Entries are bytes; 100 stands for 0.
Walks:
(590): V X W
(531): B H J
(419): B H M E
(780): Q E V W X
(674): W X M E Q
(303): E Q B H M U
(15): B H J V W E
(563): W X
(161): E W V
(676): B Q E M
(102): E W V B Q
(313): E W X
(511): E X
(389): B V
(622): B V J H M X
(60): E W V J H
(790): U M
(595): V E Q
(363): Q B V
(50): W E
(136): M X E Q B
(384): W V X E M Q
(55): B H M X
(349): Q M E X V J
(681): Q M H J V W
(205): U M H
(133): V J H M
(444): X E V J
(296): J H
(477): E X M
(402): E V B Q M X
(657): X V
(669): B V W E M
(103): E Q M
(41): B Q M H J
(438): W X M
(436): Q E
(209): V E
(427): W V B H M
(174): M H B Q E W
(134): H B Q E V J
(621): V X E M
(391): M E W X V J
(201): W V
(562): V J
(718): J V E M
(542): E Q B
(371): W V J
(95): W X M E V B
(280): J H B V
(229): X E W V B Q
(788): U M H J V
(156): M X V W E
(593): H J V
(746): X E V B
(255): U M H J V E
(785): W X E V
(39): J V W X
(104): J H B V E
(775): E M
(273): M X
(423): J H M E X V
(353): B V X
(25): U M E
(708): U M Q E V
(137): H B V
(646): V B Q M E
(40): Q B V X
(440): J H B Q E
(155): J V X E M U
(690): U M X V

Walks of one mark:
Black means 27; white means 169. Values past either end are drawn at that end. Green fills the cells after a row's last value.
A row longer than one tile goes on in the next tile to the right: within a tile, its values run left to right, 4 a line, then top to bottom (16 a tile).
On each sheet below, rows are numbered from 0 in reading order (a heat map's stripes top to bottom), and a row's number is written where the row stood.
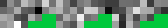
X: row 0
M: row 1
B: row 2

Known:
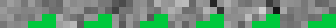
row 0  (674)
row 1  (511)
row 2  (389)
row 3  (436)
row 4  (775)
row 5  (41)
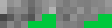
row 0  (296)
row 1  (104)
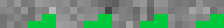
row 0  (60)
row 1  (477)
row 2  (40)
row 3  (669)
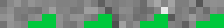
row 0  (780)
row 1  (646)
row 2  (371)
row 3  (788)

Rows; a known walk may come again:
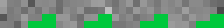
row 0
(788)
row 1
(785)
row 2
(102)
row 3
(477)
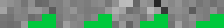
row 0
(41)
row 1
(391)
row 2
(436)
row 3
(349)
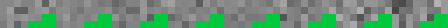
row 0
(595)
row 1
(384)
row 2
(363)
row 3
(255)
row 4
(134)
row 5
(133)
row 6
(313)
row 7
(389)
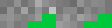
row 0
(161)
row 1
(621)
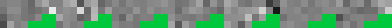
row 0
(371)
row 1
(50)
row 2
(104)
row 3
(55)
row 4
(775)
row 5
(423)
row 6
(593)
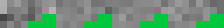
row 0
(296)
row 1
(402)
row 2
(156)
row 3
(674)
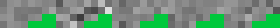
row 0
(780)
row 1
(563)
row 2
(427)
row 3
(681)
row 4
(708)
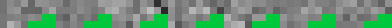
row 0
(444)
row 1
(280)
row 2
(103)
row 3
(419)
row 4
(511)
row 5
(669)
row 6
(440)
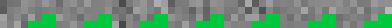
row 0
(746)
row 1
(229)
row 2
(137)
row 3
(40)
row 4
(690)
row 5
(15)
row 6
(60)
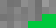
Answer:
(622)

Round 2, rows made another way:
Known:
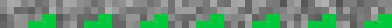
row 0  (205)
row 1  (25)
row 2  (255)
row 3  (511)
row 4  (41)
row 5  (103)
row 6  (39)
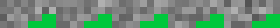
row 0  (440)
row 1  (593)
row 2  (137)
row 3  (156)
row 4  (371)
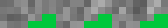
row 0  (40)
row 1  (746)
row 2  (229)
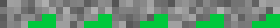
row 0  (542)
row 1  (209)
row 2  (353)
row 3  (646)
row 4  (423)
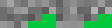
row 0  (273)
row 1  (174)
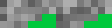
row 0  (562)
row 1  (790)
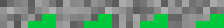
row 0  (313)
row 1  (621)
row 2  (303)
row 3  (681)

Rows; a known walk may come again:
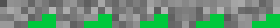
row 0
(646)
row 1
(590)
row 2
(440)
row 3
(708)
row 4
(205)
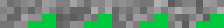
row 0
(137)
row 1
(690)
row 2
(593)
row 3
(313)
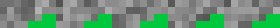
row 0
(229)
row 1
(562)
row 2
(788)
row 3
(676)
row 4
(621)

